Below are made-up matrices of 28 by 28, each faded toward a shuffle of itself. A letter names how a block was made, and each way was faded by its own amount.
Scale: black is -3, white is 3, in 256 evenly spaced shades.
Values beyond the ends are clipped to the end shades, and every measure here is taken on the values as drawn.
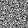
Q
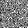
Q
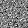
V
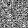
Q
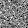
V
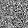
V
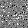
Q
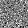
V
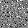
Q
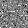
Q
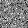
Q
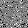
Q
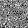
Q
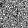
V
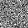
V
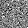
V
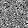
V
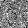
V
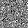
V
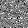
Q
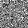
V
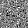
V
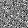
V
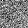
V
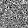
Q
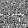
Q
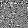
Q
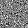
V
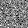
V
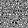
Q
